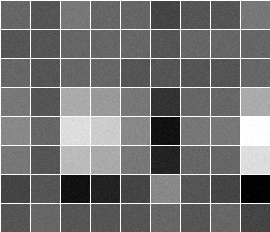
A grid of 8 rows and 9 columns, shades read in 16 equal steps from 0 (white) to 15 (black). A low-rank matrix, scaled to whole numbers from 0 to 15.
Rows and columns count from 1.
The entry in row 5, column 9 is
0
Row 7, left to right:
11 10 14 13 11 7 10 11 15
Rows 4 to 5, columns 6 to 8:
12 9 9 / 14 8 8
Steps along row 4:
up down up up up down same down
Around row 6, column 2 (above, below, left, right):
9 10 8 4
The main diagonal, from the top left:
9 10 9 6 7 13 10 9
